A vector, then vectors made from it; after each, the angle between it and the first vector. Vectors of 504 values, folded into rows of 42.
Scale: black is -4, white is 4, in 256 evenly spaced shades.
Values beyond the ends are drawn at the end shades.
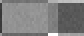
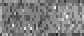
partly opposed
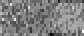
partly opposed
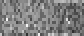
partly aligned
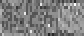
partly opposed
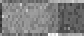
nearly parallel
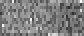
partly aligned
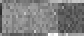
nearly parallel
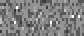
orthogonal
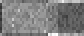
nearly parallel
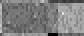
nearly opposite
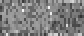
partly aligned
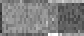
nearly parallel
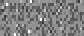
orthogonal
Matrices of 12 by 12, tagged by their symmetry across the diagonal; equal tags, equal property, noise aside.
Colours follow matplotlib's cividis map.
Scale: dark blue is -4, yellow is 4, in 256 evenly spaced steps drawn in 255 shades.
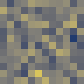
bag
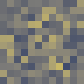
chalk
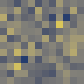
bag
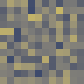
bag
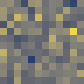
chalk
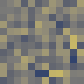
bag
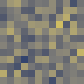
bag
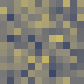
chalk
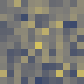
chalk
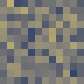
chalk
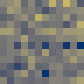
chalk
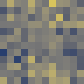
bag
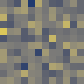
bag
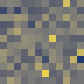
chalk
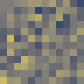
bag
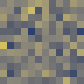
chalk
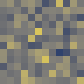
chalk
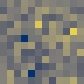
bag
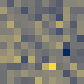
bag
